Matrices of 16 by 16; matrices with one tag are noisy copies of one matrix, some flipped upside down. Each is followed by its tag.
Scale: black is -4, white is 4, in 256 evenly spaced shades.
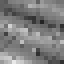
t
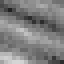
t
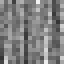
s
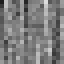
s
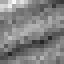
t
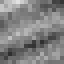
t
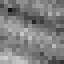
t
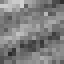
t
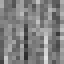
s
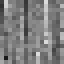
s
